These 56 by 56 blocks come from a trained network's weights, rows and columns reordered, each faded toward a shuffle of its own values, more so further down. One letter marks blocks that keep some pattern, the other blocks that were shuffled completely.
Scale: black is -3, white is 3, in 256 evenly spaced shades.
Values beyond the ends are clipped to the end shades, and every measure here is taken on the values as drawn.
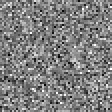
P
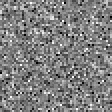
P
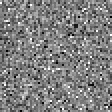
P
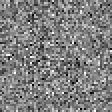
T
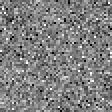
P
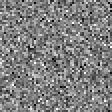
P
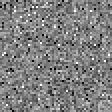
P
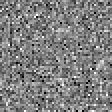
T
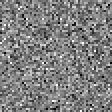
T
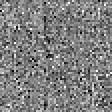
T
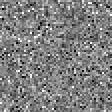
P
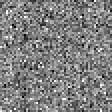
T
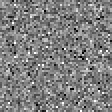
P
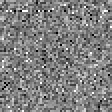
T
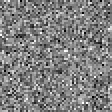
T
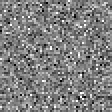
P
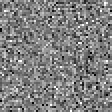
T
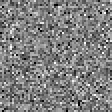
P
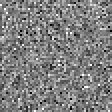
P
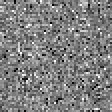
T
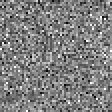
T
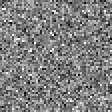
P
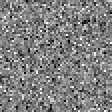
P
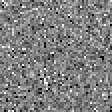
P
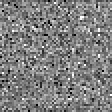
T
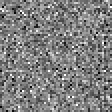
T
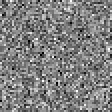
T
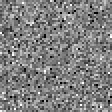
P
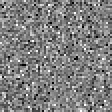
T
